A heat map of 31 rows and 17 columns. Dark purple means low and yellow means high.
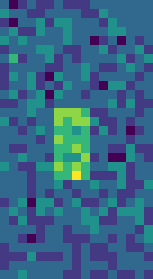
Average level on the scale: 30%. Odd patch: higher, in the centre. Ninth with the highest average: centre. Seam: none. Slope: none.
